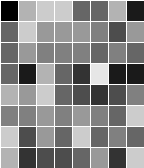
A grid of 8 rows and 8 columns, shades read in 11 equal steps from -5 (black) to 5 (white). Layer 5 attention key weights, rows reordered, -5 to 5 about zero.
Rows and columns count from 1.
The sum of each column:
-1 -2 9 -1 -2 -1 -10 -3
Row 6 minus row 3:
1 -1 1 0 1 1 -1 4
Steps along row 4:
down up down down up down same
